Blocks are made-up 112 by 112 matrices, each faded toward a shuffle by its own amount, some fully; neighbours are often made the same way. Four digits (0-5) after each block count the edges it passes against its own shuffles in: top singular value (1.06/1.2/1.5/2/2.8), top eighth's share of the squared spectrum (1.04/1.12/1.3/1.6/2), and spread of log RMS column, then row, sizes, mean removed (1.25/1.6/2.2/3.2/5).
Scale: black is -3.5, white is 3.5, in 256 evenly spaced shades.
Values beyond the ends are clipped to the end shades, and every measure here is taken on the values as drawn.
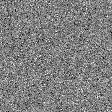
0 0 0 0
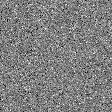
0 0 0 0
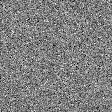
0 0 0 0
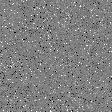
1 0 0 0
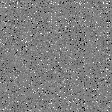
2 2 2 1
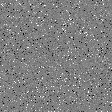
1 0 0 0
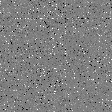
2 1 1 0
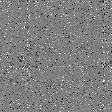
2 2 1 1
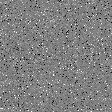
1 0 0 0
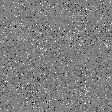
1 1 1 1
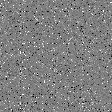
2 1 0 1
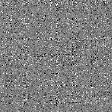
2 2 3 3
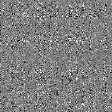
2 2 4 3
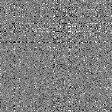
2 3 3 3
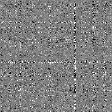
2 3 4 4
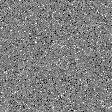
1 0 0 0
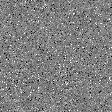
0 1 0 1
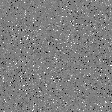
3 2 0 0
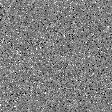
0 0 0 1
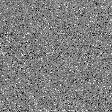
1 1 0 2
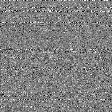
2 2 0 4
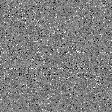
1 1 0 2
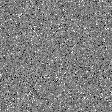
0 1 0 2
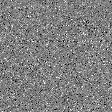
0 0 0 1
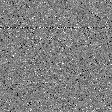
2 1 0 2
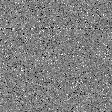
1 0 0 1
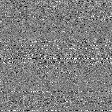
2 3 0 4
